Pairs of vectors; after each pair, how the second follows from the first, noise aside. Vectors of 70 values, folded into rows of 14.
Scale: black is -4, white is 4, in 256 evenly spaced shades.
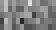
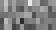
copied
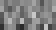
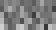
negated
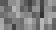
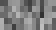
copied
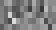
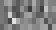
copied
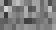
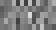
shuffled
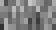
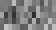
wrapped around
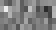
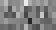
shuffled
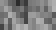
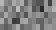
shuffled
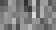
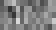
wrapped around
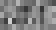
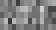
negated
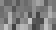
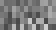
sign-scrambled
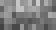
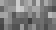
copied
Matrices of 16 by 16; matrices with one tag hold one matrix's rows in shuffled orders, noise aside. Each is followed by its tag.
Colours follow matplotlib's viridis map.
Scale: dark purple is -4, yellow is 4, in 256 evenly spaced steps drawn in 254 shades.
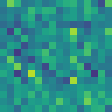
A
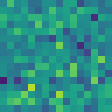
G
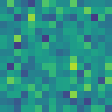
A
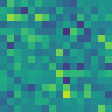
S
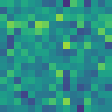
S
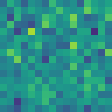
A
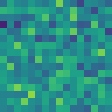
G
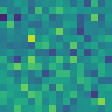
G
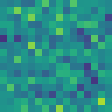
G
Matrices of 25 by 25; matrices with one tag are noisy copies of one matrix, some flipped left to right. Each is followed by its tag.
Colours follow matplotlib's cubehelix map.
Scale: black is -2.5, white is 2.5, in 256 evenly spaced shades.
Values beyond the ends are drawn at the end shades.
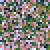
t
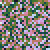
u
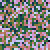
t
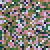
u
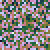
t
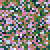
u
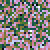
t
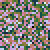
u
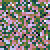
u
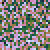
t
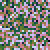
t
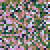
u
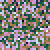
t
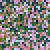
t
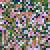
u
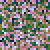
t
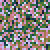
t
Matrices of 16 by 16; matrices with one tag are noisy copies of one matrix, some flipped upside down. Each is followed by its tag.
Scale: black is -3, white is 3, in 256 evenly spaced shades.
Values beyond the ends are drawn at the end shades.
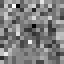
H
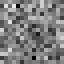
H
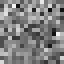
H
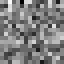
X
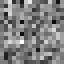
X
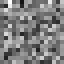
X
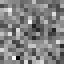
H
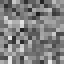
X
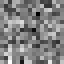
X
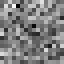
H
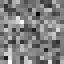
X
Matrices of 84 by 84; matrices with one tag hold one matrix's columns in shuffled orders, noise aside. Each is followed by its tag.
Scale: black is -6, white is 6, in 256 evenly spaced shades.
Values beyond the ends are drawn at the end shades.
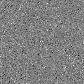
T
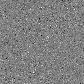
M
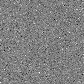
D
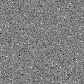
T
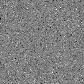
M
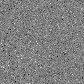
T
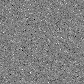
D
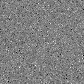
T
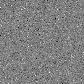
M
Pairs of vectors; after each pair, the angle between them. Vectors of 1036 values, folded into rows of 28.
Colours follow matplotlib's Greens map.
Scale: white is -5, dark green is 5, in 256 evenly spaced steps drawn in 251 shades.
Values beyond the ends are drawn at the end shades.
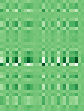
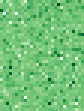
orthogonal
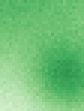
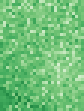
partly opposed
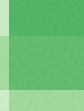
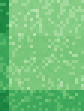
nearly opposite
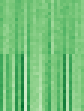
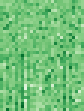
partly aligned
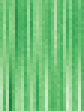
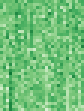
partly aligned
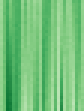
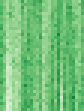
nearly opposite
